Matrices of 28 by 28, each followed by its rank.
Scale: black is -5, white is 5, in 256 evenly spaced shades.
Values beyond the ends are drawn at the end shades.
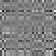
two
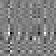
two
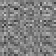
three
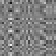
two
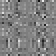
three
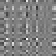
two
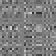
three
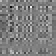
three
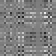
two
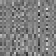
three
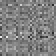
three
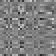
three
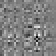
three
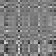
two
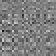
three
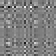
two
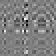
two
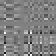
two
